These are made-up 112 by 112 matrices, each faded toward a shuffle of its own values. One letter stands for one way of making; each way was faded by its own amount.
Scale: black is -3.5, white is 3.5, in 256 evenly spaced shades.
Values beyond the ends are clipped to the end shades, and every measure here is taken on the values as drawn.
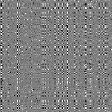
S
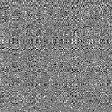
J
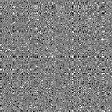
J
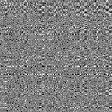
J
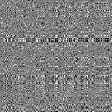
J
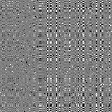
S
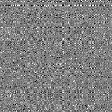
J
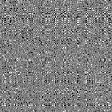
J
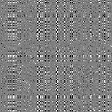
S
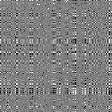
S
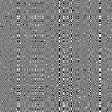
S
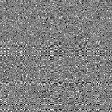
J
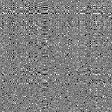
J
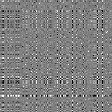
S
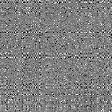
J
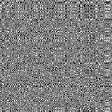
J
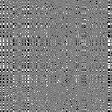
S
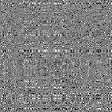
J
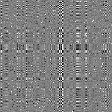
S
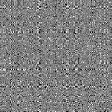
J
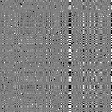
S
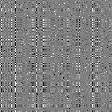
S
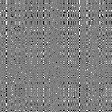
S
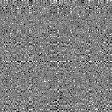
J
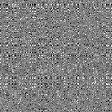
J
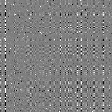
S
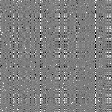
S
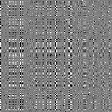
S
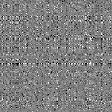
J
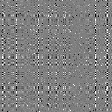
S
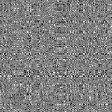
J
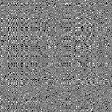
J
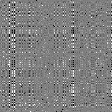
S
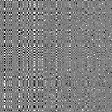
S
